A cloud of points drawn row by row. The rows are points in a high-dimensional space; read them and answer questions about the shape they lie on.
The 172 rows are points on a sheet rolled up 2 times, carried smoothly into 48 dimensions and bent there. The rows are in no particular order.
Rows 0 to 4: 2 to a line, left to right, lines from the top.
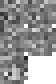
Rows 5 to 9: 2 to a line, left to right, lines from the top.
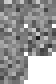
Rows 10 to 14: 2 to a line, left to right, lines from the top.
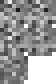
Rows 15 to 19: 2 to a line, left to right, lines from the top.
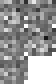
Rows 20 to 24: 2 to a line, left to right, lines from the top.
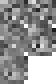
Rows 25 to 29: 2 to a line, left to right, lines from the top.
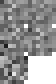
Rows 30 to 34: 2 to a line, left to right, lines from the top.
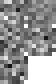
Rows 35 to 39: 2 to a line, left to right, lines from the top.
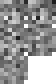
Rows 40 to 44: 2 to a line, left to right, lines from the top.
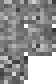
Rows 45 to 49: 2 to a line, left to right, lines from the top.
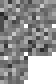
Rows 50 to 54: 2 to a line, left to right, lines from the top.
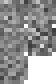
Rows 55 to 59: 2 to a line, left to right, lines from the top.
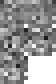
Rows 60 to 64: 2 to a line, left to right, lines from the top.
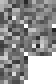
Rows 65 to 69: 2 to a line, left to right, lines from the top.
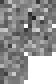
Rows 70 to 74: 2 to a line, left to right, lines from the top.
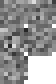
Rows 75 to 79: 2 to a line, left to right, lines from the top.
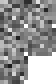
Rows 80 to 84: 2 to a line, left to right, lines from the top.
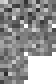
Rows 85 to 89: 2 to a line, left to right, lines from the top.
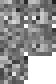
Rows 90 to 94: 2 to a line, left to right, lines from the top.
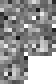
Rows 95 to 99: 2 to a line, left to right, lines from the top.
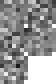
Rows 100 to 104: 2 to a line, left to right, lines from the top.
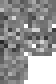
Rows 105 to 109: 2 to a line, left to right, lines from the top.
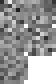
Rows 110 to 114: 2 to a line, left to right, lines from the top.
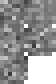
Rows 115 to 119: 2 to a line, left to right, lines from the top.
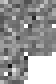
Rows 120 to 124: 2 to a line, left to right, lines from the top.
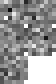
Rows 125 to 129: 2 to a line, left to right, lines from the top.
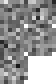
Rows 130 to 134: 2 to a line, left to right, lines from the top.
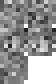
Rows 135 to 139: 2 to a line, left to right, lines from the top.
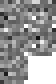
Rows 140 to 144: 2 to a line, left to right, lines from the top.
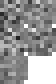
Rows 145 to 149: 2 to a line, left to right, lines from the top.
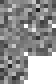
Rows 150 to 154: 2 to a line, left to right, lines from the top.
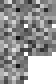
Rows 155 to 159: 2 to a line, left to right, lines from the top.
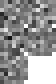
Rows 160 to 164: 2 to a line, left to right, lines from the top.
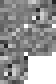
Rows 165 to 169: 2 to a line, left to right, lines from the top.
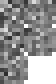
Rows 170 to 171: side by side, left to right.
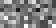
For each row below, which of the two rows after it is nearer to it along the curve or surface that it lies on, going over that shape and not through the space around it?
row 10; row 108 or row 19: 108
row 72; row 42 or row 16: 16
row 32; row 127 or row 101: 127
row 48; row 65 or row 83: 65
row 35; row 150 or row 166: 150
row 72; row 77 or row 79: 79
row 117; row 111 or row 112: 112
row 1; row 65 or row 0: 0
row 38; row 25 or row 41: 25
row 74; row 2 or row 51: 51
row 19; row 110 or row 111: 110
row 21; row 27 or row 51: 27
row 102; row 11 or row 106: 106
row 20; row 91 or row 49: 91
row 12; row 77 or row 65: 77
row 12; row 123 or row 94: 123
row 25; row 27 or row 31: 27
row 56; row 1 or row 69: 69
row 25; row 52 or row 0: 0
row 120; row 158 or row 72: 72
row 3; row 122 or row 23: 122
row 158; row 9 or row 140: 9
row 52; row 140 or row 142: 140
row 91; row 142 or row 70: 142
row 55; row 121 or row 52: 121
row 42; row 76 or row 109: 109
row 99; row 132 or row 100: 132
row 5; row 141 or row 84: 141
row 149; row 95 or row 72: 72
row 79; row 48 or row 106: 48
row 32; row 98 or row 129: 98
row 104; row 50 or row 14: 14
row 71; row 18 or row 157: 157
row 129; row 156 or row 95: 156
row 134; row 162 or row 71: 71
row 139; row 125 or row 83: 83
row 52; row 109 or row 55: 109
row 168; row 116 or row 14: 116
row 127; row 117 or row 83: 117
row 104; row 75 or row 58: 75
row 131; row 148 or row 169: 169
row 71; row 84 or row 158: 158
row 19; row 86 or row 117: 117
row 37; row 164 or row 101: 164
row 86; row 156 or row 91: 91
